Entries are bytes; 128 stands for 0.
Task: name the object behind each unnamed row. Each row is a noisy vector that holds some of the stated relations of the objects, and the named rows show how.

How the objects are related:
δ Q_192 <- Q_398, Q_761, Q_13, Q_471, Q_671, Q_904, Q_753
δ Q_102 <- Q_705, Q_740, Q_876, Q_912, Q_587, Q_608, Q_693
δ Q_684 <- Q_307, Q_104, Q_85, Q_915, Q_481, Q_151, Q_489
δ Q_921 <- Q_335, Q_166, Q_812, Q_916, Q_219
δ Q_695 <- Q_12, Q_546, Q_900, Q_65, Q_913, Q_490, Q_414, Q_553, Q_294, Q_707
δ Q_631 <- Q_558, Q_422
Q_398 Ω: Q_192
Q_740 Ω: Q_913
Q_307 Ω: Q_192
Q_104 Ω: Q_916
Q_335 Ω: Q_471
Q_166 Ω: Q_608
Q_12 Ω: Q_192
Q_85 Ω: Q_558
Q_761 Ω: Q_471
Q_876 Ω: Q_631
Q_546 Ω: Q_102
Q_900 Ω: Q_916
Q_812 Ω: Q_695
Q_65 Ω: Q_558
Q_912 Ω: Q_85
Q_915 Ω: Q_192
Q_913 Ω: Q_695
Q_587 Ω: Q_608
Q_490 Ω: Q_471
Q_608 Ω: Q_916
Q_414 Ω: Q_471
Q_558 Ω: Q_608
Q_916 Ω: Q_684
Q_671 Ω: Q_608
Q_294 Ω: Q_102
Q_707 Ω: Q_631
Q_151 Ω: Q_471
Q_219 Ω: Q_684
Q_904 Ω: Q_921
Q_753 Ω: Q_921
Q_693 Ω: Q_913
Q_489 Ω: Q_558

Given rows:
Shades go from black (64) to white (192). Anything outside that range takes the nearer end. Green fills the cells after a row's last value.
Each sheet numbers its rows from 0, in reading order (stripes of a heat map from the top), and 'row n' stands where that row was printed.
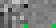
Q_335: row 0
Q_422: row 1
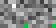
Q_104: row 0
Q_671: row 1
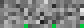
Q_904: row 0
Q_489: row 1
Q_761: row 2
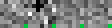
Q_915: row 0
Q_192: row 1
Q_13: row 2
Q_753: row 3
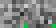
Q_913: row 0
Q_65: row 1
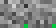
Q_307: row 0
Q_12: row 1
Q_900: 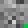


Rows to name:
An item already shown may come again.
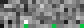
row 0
Q_812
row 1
Q_481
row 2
Q_916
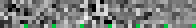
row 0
Q_921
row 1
Q_85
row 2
Q_876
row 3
Q_684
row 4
Q_471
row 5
Q_587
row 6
Q_705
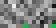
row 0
Q_104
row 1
Q_85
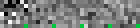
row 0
Q_102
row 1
Q_916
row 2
Q_13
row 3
Q_608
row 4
Q_65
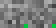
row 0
Q_553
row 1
Q_558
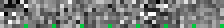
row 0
Q_102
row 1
Q_65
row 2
Q_219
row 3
Q_335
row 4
Q_912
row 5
Q_695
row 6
Q_166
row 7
Q_13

